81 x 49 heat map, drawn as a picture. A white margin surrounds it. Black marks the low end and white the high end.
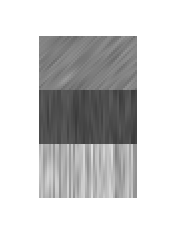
The table splits into 3 rows of 1 panel. Panel 1,1: middling, slanting up to the right, faint in contrast. Panel 2,1: low, streaked downward, faint in contrast. Panel 3,1: high, streaked downward.
